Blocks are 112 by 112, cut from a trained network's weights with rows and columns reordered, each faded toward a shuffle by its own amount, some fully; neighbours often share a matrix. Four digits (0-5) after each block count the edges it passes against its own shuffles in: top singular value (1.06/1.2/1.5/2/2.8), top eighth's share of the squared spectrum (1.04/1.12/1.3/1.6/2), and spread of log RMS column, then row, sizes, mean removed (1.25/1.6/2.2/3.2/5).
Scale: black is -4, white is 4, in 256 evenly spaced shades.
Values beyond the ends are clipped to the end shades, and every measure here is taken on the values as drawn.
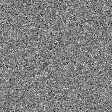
2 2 0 1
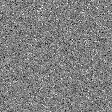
0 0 0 0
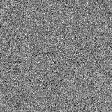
2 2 0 1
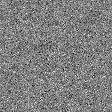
1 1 0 0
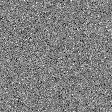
0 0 0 0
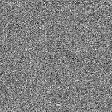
3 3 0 2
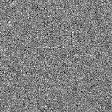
2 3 1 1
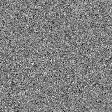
1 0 0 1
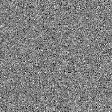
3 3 2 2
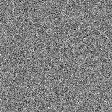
2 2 0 0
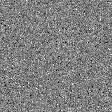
2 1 0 0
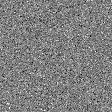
0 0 0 0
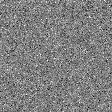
0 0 0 0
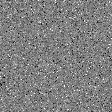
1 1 0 0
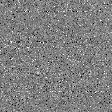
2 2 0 2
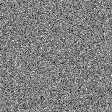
1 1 0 0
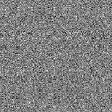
3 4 2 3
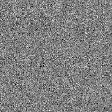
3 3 2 2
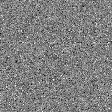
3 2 0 1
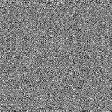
4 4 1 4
